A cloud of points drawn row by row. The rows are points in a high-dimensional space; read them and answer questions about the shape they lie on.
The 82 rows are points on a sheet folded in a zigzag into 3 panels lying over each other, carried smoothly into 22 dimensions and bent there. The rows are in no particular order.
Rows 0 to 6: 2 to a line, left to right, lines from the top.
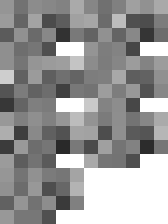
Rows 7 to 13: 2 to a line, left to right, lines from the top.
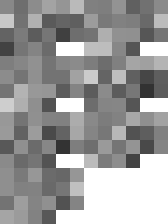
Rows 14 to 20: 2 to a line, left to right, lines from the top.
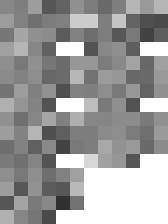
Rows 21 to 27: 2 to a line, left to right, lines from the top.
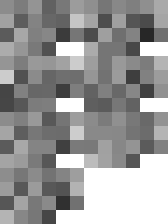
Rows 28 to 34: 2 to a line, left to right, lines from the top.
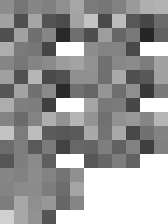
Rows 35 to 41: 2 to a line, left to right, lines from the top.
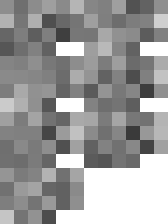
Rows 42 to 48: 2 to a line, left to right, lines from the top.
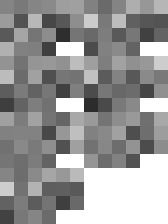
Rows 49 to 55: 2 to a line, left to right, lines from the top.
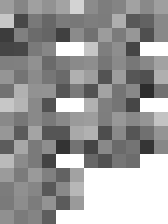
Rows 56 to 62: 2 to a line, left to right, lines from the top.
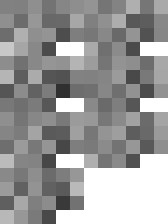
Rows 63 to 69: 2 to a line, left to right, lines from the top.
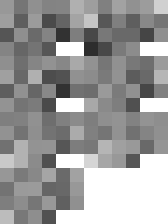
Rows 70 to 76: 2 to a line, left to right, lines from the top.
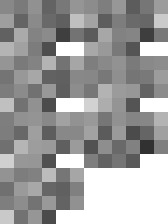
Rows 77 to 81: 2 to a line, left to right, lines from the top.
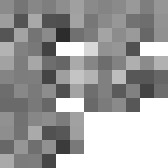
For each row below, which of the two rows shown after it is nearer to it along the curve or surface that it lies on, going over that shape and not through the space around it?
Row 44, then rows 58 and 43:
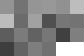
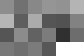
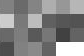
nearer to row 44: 43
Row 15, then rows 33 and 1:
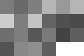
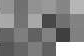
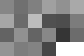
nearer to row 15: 33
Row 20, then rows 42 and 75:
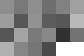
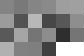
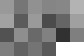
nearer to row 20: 42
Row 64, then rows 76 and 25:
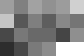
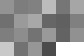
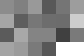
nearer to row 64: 76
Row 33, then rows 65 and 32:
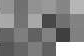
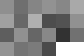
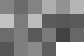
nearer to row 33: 32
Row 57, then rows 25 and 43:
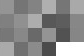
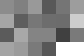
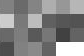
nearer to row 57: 43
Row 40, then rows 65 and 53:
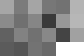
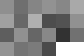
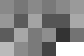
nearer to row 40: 65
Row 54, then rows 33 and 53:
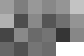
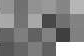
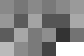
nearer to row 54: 33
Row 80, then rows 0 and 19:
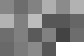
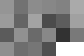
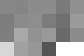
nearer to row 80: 0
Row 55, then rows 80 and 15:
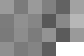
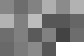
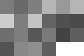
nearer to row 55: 80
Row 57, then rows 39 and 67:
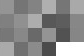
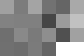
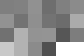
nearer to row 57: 39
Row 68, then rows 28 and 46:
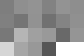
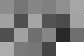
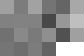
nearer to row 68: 28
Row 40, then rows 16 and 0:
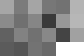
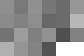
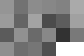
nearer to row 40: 0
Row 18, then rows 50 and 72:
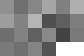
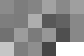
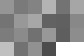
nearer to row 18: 72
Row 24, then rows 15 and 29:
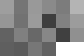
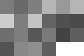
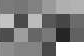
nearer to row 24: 15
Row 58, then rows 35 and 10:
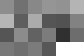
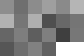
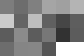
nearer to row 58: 10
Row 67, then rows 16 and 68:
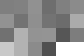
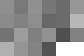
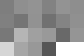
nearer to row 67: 68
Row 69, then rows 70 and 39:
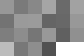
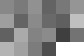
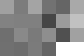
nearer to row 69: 39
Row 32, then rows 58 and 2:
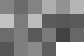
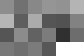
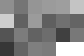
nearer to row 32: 2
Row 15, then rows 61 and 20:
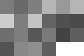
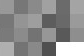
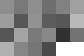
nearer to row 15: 61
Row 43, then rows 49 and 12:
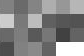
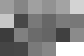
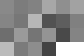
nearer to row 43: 49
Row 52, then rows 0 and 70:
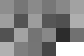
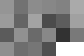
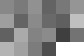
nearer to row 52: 70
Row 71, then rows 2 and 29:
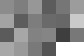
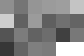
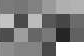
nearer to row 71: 29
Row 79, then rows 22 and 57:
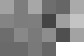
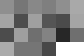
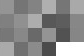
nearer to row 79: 57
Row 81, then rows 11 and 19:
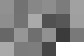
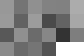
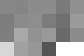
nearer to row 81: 11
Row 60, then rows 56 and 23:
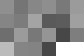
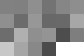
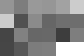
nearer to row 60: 56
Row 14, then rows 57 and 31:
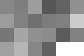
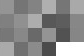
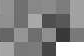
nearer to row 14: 31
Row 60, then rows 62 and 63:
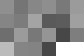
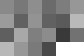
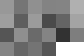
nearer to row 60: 63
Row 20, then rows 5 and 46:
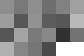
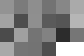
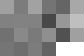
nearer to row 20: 5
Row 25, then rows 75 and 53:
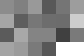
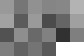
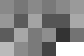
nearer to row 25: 53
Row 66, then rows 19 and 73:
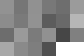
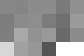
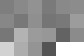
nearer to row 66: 19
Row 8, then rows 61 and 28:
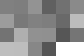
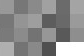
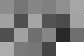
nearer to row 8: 28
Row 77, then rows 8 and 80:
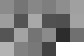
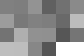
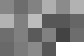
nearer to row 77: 8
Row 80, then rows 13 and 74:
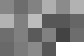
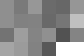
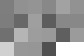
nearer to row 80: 13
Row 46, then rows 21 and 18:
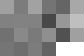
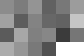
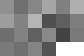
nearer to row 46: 18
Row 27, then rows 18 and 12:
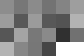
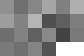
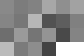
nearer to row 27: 12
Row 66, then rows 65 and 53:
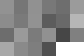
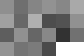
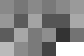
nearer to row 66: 65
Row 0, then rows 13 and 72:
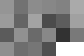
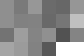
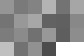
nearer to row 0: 13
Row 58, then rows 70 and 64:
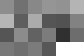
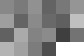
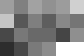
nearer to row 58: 64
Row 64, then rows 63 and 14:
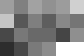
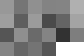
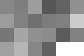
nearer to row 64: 63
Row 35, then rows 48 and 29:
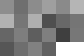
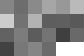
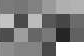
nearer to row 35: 48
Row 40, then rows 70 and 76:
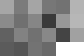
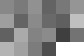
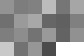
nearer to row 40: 76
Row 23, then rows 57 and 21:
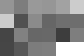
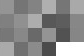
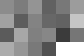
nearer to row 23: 57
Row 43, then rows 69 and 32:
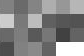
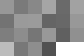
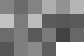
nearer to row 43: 32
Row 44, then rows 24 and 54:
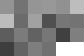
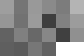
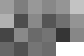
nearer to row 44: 24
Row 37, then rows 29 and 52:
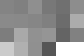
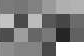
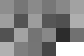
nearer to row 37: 52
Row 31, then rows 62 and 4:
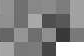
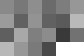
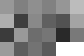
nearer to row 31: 62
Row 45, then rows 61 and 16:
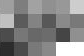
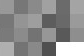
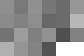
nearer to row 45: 61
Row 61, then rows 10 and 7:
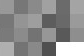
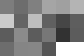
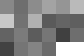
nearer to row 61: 7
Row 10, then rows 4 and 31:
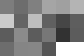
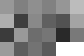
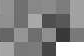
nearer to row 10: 31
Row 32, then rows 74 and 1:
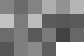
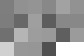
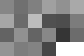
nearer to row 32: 1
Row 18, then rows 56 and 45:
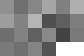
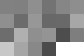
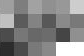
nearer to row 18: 45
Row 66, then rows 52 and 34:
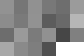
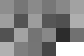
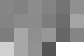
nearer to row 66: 34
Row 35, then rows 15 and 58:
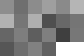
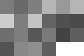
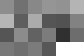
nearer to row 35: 15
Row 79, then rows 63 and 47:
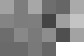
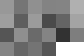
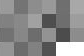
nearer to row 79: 47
